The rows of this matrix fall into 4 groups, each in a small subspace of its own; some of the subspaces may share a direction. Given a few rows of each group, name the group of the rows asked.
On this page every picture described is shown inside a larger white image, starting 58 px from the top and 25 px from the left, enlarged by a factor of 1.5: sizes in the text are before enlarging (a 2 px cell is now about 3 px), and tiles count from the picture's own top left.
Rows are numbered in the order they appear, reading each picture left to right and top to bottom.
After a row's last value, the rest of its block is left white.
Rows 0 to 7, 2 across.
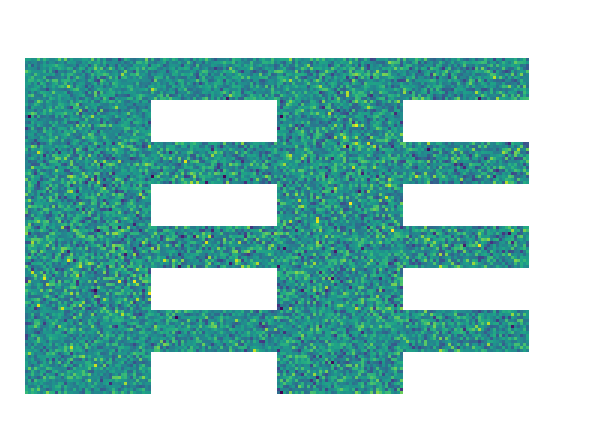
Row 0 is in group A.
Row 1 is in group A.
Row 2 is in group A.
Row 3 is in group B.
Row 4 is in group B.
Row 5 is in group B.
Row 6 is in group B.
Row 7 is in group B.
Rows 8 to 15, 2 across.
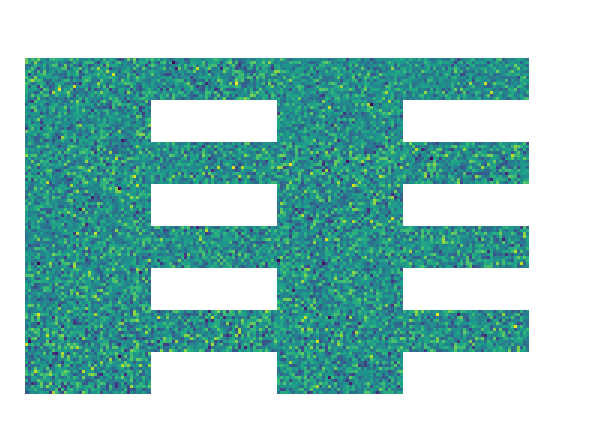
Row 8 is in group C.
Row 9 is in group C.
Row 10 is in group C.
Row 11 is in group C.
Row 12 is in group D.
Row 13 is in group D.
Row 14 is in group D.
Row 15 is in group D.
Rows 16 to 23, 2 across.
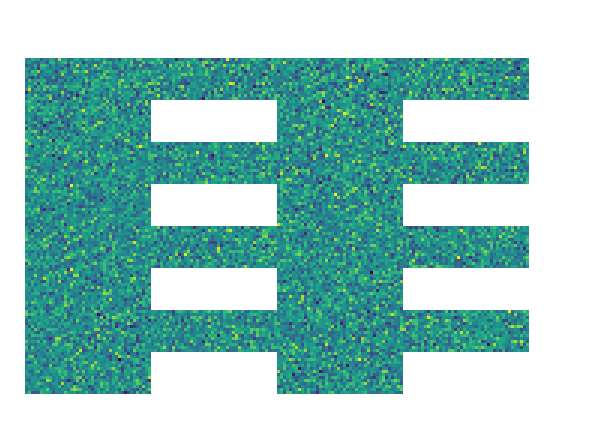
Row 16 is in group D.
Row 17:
C
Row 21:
D
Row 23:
B
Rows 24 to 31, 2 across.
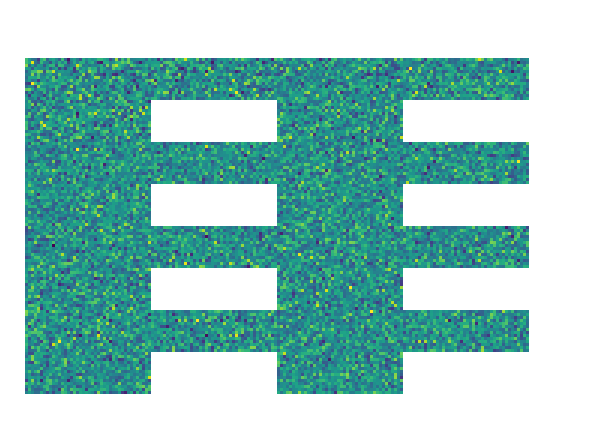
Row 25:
B
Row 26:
D
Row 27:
A
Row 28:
B
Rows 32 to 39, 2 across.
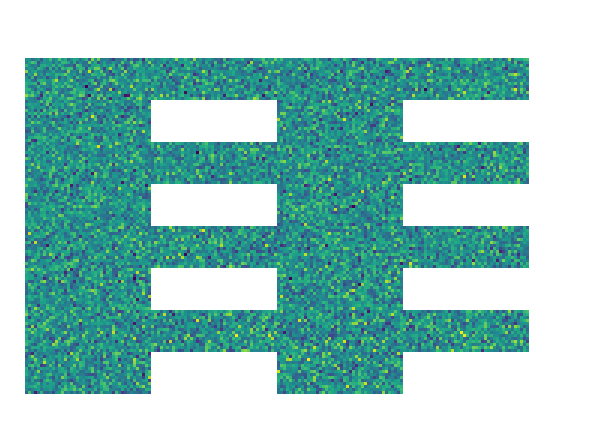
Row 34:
B
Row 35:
D
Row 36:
C
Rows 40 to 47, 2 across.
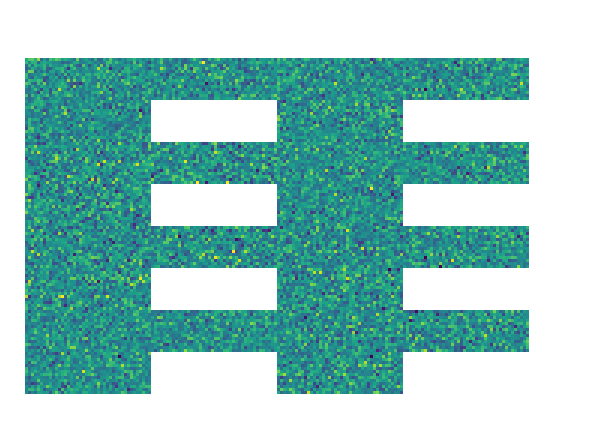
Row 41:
B
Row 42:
A
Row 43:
C
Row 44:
C
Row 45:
B
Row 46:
D
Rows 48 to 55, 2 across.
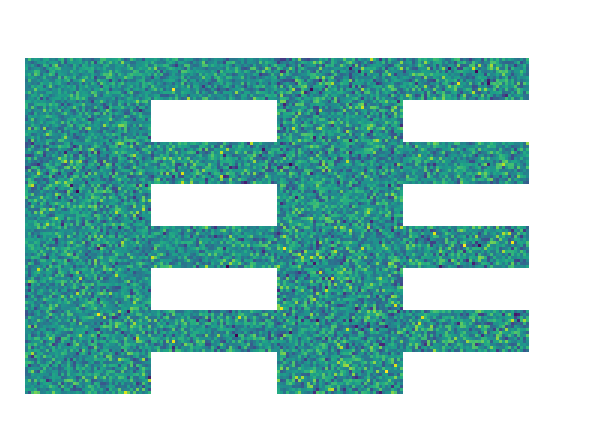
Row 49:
C
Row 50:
C
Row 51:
C
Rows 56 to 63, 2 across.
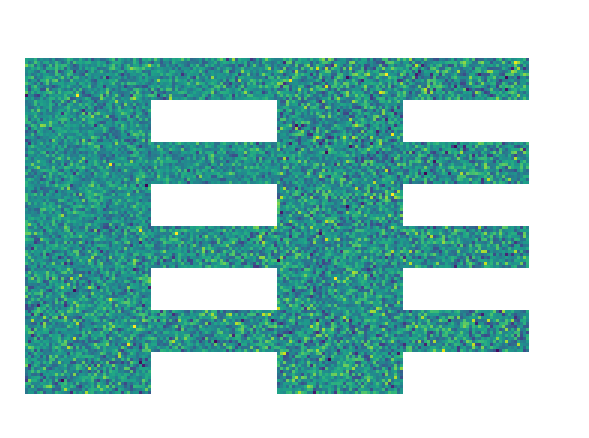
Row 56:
D
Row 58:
B
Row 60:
B
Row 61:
D
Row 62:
C
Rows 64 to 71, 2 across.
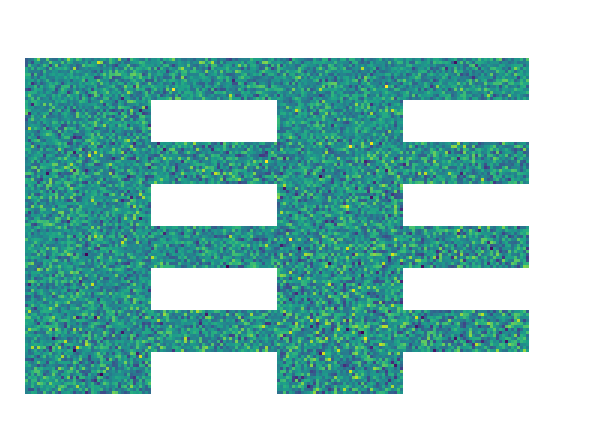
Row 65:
C
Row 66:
A
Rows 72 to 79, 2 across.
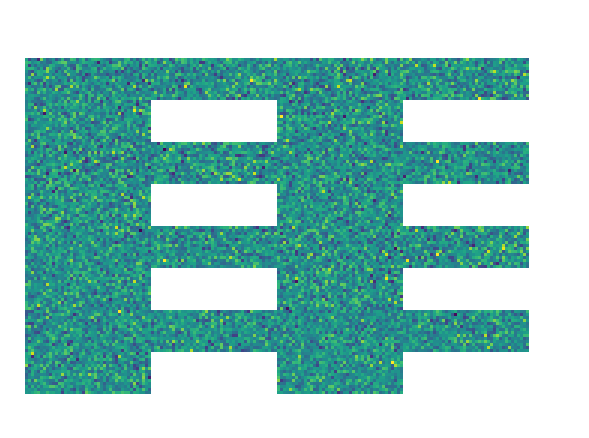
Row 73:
A
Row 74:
A
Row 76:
B
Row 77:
C
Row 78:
C
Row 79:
C
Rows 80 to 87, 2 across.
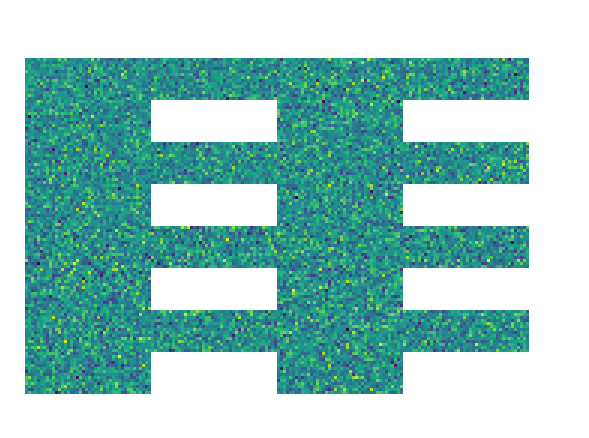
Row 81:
B
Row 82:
D
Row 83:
C
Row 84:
D
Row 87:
A
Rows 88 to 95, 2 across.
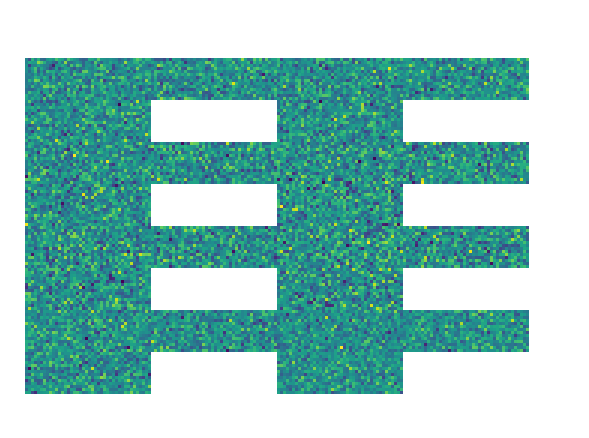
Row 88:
D
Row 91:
D
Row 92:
D
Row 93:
C
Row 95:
A
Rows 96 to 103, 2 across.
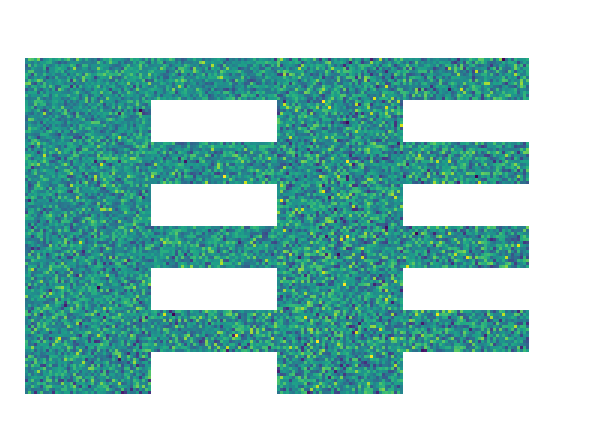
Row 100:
B
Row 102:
C
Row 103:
D
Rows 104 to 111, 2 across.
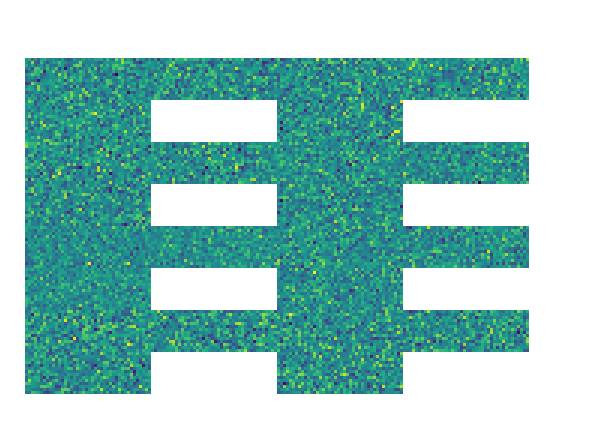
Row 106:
C
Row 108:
A
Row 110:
A
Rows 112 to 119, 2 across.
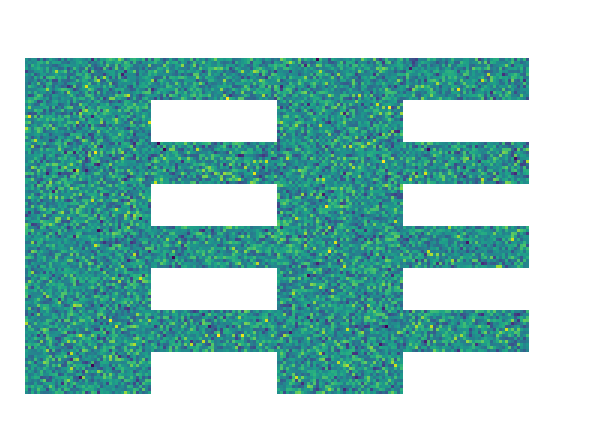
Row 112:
A
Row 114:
A
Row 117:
B
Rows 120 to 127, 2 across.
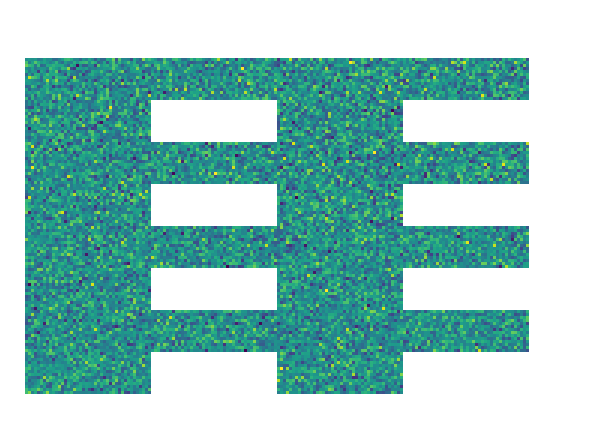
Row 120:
D
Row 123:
C
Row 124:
A
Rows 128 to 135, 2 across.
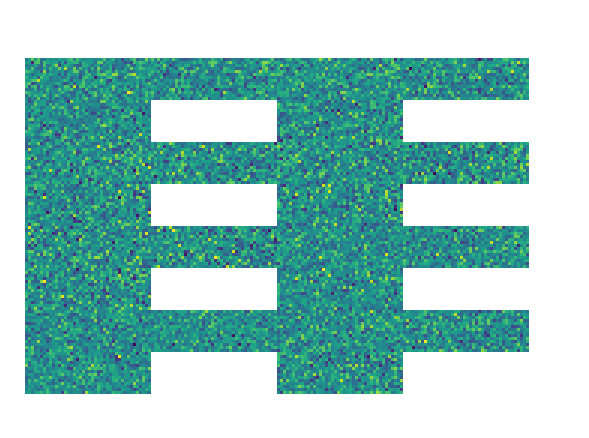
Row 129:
B
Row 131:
C
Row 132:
C
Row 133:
C
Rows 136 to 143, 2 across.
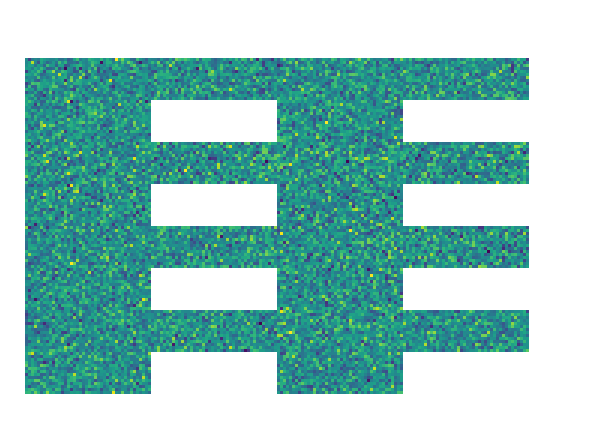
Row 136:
B
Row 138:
C
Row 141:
C
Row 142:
B
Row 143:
C
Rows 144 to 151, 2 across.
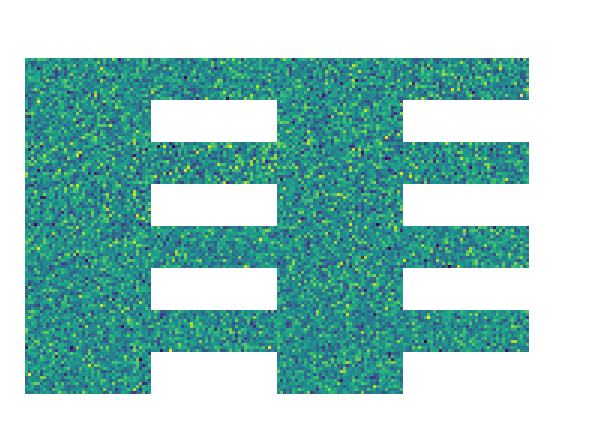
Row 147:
C
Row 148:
B
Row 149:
A
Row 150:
D
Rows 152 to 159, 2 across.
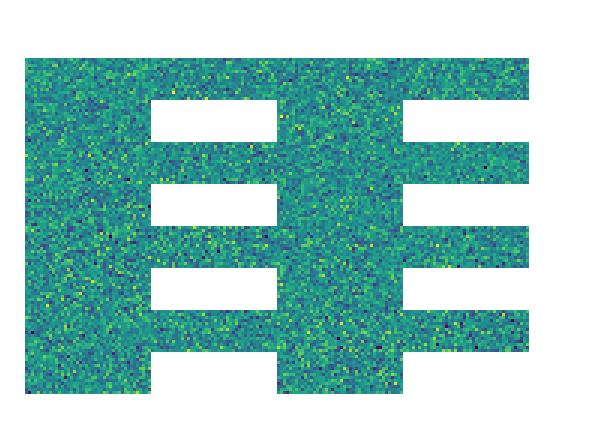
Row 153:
A
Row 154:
A
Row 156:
C
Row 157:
A
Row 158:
B
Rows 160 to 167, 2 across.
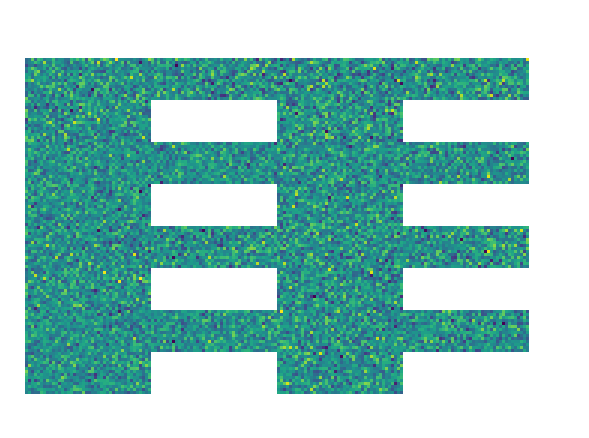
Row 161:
C
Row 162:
D
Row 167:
D
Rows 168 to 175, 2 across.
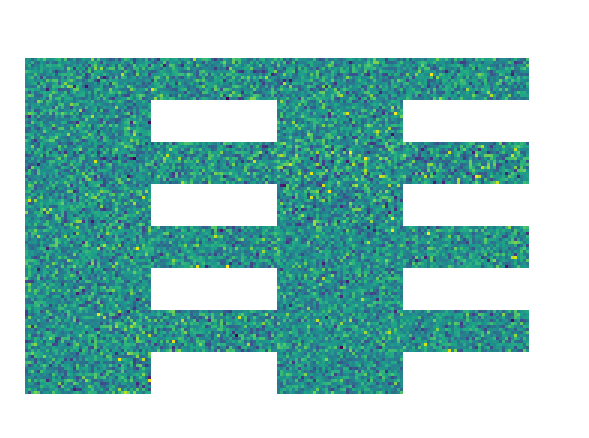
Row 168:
A
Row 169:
B
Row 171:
C
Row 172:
A
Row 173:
B
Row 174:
C
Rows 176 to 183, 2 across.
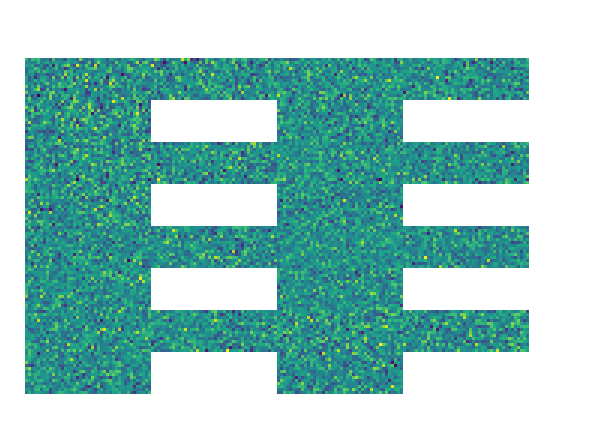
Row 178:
D
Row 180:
C
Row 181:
B
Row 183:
A
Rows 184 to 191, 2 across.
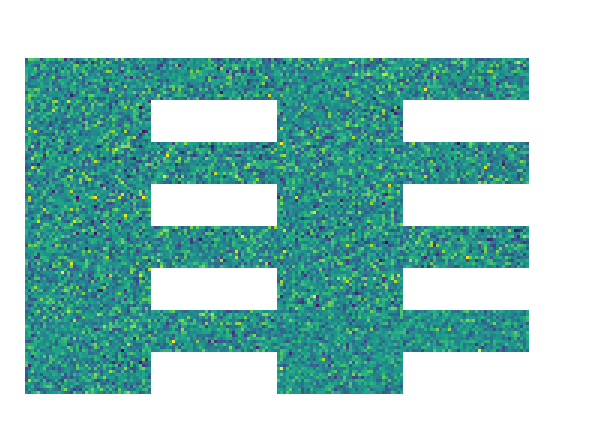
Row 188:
D
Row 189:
C
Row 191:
A
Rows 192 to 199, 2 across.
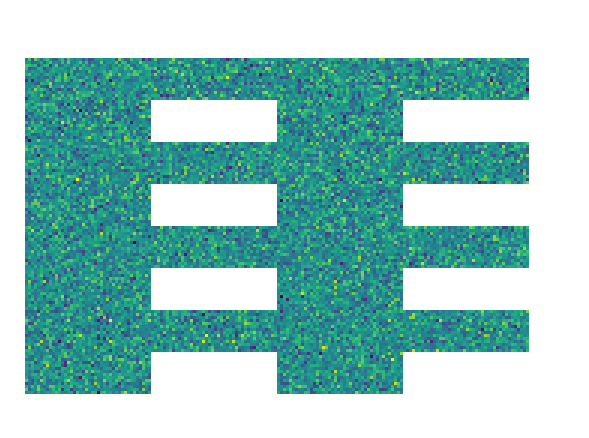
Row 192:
B
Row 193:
D
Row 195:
A
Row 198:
C
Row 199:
D
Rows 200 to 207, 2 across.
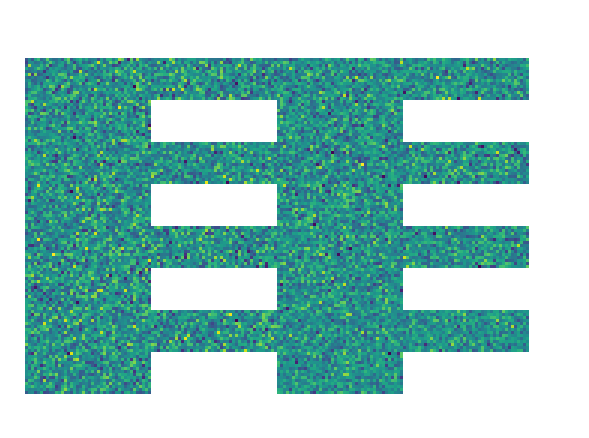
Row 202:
A
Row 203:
B
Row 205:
A
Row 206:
C
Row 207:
B
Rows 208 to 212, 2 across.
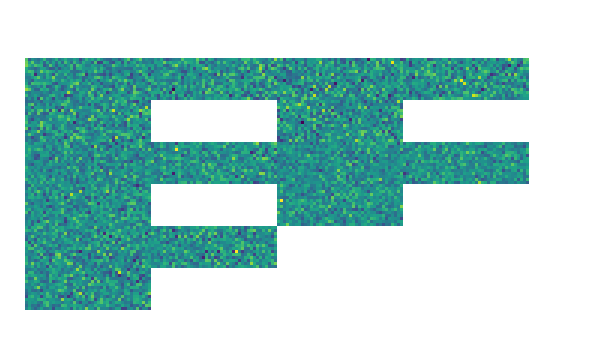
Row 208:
B
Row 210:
B
